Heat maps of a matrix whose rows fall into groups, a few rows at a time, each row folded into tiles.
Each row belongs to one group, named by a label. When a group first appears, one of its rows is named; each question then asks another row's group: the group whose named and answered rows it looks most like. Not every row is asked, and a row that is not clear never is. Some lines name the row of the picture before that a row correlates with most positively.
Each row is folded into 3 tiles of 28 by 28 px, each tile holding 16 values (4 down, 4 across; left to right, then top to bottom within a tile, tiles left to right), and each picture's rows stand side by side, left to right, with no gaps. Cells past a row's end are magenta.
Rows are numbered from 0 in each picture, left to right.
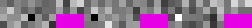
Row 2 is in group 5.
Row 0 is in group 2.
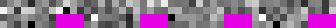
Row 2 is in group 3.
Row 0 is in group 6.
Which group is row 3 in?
5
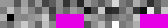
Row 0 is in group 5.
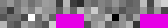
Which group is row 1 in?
2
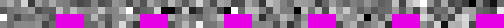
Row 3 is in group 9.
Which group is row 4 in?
2
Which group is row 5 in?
5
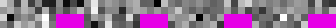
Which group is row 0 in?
5
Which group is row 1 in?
3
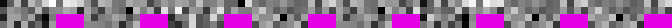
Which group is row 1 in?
9
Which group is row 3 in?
2
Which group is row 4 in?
9
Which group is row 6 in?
2
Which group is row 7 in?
2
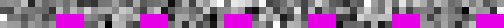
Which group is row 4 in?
3
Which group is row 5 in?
9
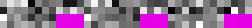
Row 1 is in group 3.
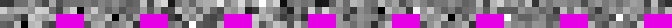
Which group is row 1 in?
2
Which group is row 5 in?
2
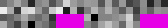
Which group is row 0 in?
6
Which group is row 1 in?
5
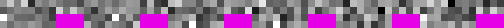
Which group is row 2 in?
9
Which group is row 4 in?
9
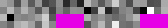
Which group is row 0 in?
5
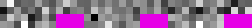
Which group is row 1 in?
5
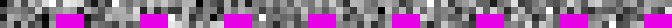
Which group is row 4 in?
9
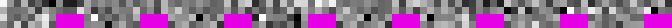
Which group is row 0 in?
5
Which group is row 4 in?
2
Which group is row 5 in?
5
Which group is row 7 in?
6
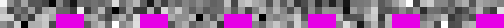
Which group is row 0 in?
5
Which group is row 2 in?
2
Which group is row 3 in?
5
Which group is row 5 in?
9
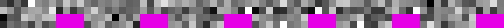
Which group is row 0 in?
3
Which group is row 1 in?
2
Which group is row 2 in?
9
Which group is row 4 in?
9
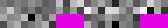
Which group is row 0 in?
2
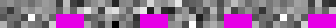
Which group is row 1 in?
6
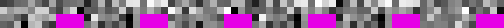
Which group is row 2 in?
6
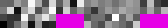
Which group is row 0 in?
3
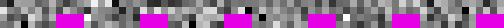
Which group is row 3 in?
5
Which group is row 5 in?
9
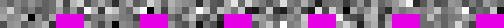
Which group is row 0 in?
2
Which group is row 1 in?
6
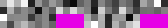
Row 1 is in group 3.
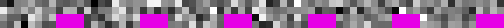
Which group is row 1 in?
3
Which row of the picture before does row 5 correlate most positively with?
1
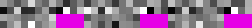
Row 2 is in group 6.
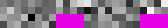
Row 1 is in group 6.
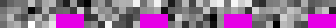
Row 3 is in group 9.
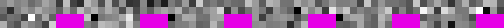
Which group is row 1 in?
5
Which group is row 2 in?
3
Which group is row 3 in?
9
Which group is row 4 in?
3
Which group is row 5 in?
6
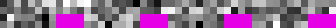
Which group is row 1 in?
5
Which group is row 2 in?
6
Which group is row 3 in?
9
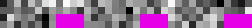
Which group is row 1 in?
9
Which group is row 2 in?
5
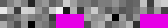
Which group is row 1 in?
2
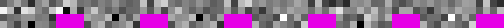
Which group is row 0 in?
6
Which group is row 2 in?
2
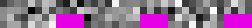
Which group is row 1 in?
3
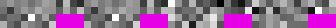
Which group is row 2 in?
5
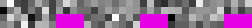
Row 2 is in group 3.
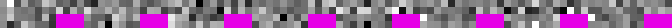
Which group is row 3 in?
2
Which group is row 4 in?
6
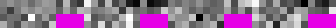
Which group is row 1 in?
5
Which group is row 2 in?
2
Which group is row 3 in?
5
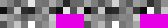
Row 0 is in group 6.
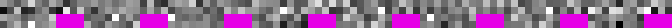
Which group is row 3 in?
6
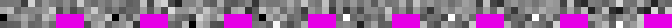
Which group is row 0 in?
3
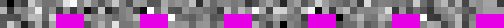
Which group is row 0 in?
3
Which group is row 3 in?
6
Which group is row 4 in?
3
